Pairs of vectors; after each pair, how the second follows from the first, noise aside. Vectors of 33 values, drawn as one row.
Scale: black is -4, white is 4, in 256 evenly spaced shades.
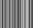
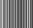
sign-scrambled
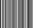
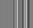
partly zeroed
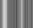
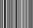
sign-scrambled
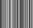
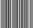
sign-scrambled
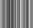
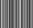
sign-scrambled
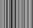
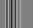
partly zeroed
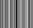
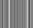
partly zeroed
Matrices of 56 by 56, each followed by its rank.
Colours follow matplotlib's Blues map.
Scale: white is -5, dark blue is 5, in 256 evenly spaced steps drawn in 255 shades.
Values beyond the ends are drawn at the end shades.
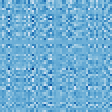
three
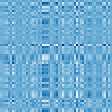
two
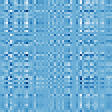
two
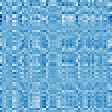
three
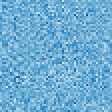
ten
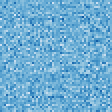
ten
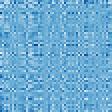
three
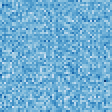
ten
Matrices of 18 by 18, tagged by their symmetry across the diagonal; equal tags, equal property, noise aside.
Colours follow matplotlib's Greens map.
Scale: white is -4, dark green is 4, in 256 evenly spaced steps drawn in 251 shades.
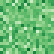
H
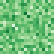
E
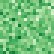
E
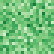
E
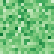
H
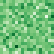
E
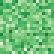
H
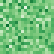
E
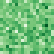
H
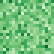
H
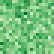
H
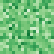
E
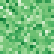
E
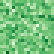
H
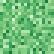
H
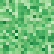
H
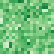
E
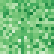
E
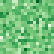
E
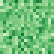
H
